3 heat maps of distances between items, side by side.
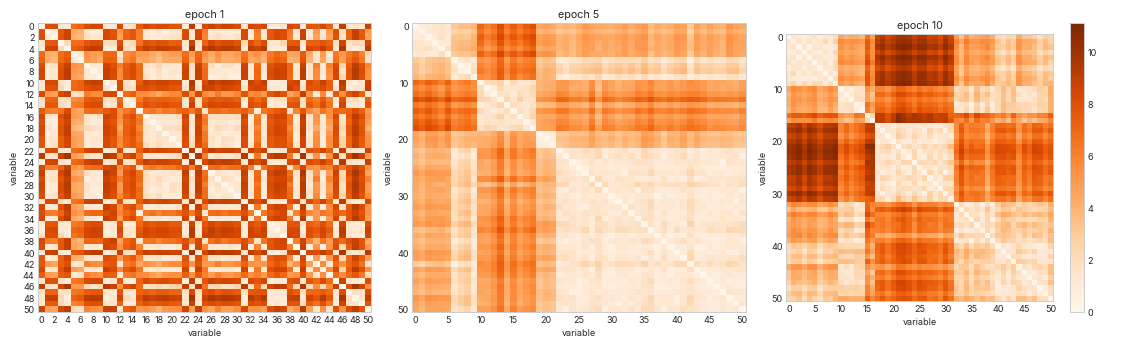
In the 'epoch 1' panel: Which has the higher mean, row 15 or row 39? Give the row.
15
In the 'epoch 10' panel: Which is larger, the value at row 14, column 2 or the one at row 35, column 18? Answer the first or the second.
the second
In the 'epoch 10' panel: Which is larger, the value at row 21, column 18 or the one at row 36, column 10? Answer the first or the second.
the second
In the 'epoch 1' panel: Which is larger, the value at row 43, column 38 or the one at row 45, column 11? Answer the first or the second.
the first
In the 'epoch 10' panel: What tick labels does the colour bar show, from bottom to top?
0, 2, 4, 6, 8, 10
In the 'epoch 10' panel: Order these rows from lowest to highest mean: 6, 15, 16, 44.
44, 6, 16, 15
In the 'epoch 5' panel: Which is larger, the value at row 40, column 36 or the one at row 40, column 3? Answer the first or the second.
the second
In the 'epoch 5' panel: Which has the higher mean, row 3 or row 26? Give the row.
3
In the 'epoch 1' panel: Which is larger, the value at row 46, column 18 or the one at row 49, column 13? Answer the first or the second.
the first
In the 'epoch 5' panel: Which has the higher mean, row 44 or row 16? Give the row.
16
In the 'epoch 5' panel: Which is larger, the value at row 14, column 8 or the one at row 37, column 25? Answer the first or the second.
the first
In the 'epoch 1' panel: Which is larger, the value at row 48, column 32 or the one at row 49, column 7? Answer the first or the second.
the first
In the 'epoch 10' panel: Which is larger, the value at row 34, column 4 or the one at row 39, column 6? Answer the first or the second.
the first
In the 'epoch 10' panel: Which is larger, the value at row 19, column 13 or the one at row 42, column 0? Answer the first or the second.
the first
